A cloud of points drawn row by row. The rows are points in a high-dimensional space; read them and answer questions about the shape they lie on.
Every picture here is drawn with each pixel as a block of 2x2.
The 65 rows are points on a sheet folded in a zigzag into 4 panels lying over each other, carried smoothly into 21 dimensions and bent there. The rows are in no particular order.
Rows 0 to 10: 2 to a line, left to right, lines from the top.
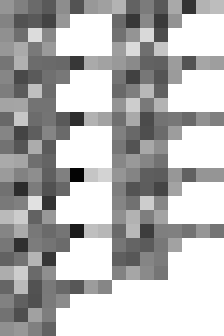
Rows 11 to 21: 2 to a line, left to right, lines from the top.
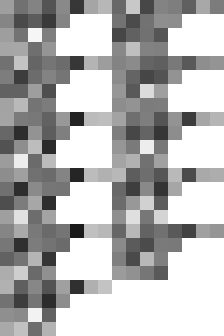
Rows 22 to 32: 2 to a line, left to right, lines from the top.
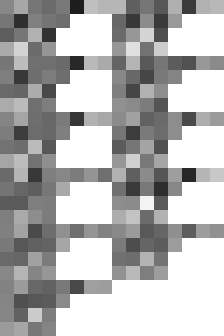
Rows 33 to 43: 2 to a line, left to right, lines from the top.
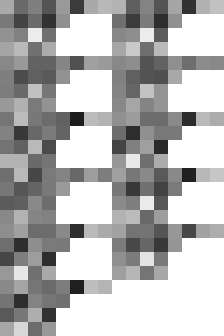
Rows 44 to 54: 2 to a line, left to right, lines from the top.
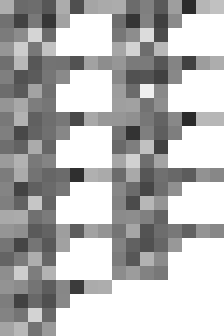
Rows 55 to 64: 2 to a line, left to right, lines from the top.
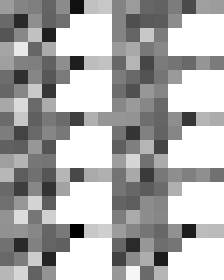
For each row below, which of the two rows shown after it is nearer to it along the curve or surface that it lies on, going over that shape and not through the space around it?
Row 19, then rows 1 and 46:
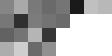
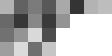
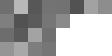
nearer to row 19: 46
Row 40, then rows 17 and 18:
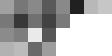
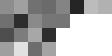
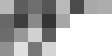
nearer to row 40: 18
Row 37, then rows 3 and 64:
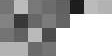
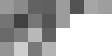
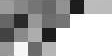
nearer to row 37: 64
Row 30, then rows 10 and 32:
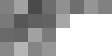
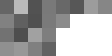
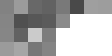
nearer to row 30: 32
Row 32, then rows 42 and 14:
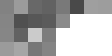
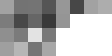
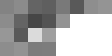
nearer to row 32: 42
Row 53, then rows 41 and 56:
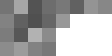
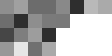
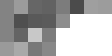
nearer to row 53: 56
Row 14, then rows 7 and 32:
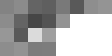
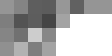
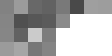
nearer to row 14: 7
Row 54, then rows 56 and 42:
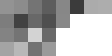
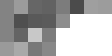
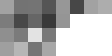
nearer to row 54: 56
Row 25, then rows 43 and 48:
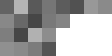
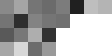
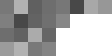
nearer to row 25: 48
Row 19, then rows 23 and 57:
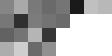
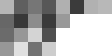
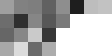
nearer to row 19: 57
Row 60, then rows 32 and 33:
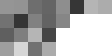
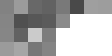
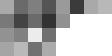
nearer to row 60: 32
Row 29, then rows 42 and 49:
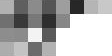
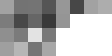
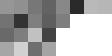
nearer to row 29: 42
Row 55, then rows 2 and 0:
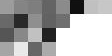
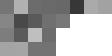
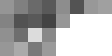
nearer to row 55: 2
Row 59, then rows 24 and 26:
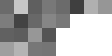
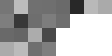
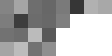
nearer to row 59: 24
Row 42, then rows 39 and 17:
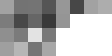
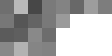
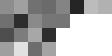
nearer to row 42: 39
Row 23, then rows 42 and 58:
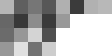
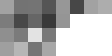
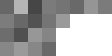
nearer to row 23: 42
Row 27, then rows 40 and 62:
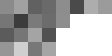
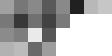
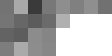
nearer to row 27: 62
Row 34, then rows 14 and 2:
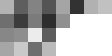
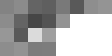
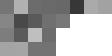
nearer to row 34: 14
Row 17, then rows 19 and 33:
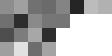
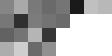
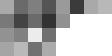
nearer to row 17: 19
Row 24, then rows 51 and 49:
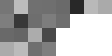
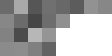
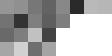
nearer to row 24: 49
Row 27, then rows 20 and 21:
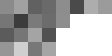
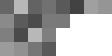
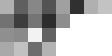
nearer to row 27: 20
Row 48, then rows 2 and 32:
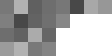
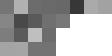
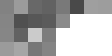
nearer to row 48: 2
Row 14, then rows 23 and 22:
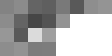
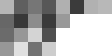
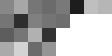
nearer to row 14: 23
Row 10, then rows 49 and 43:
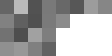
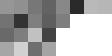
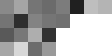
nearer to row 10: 49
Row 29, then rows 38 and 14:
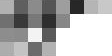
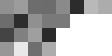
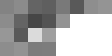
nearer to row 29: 14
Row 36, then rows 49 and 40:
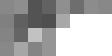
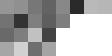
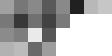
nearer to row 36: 40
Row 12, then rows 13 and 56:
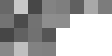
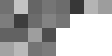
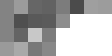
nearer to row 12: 13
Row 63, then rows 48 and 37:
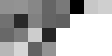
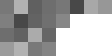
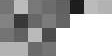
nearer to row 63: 37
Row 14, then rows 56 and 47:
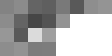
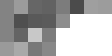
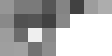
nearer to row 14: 47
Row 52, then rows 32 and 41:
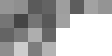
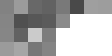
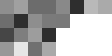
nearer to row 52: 32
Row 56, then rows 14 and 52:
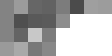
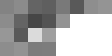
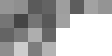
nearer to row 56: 52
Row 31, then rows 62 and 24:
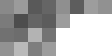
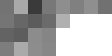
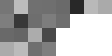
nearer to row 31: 62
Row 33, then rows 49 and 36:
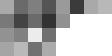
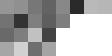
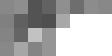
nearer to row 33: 36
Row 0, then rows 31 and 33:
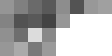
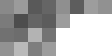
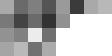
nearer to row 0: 33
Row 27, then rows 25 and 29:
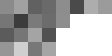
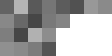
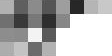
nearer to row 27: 25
